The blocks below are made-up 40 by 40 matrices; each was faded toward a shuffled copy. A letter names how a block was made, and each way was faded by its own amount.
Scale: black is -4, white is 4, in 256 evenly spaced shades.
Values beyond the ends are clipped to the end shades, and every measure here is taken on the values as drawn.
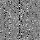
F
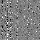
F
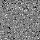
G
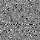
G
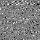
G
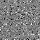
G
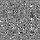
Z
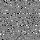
G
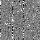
F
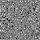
Z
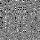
Z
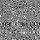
Z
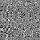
Z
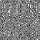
Z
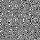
Z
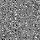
F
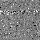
G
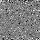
G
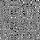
Z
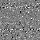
G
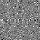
Z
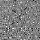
Z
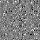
Z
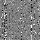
F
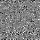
G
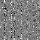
F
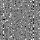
F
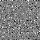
G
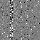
F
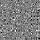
Z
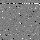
G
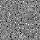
Z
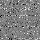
G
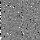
F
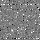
G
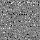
G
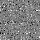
G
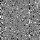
F
